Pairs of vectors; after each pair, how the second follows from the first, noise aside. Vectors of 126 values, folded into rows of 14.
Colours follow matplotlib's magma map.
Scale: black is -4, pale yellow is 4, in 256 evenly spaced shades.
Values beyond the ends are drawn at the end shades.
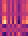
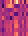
wrapped around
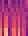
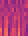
shrunk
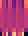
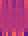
shrunk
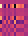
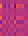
shrunk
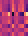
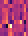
wrapped around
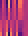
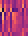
wrapped around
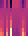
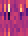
wrapped around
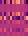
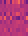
shrunk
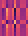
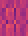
shrunk
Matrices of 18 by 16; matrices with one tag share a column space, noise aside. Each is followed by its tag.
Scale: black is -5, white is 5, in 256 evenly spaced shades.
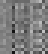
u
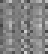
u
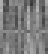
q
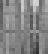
q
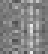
u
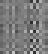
u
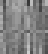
q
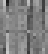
q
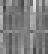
q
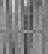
q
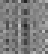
u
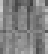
q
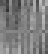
q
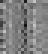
u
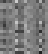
u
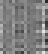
u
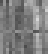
q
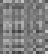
u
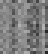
u
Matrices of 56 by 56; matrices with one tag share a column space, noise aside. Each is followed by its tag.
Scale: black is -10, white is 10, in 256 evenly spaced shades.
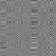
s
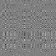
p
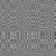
p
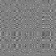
p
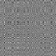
s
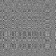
p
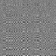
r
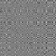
s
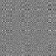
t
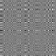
t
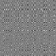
t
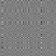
s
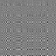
r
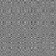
s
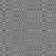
t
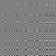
r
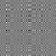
t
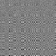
r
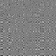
r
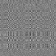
p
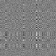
p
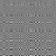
r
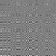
r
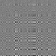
r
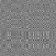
p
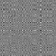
t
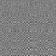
r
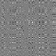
s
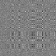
p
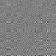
r
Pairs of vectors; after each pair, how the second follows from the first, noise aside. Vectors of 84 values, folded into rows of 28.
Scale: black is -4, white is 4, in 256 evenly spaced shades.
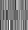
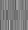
shrunk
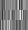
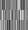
sign-scrambled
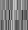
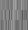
shrunk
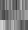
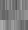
shrunk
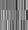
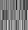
sign-scrambled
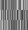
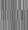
shrunk
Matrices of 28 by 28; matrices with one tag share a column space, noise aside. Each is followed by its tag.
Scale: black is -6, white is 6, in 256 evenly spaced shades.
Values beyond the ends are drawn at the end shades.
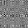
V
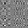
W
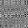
V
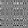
W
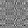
W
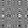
V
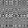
V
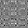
W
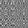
W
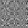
W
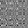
W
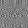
V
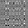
W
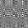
V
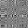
V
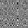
W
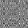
W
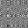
V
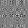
V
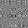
V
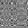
W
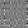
W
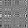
V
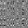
W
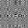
V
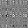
V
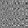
W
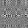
V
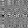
V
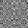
W
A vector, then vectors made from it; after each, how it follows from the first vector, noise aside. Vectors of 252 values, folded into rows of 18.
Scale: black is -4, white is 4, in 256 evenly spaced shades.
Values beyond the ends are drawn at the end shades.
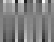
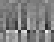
wrapped around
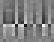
wrapped around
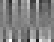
reversed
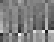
wrapped around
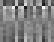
wrapped around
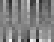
reversed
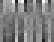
copied
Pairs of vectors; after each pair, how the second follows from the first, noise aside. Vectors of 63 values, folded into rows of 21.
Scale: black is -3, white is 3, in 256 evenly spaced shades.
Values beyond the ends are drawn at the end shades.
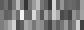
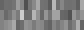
shrunk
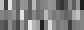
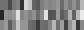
shuffled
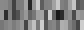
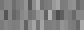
shrunk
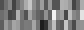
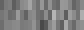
shrunk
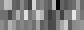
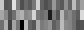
shuffled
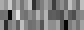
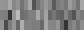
shrunk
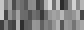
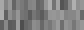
shrunk
